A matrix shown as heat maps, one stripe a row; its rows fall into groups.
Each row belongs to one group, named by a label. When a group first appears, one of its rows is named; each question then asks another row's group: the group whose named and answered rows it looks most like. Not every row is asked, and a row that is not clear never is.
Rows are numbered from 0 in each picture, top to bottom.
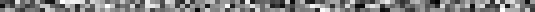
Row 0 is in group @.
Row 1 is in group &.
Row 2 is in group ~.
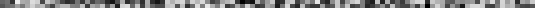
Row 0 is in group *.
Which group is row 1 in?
@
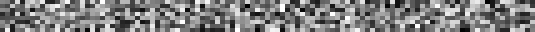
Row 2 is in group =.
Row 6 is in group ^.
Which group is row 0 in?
@
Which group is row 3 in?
@
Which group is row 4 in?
&
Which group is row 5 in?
=
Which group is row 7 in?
^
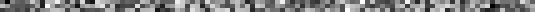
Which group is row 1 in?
=
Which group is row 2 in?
&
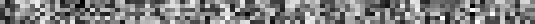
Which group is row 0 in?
*
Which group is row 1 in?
*
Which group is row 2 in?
^
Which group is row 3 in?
*
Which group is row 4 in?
&
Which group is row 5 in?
&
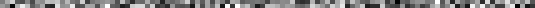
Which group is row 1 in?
^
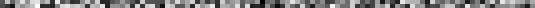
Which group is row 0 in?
*
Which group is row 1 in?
@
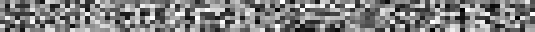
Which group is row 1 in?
&
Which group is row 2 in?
@
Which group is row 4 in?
^
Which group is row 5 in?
@
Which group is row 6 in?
=
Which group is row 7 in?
=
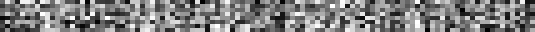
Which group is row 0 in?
^
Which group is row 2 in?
@
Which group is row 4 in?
&
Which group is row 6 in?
&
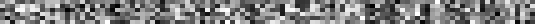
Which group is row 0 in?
~
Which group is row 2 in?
*
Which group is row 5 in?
^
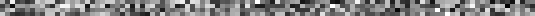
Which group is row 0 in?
=
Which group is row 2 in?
~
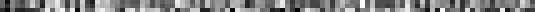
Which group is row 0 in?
~
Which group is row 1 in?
~
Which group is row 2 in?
&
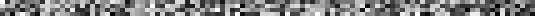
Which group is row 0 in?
=
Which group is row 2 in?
&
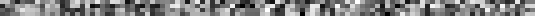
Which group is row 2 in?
*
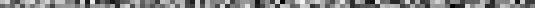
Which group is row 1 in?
@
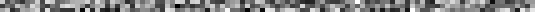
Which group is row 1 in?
@
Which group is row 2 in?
*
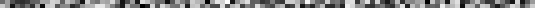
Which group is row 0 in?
&
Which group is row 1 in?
=
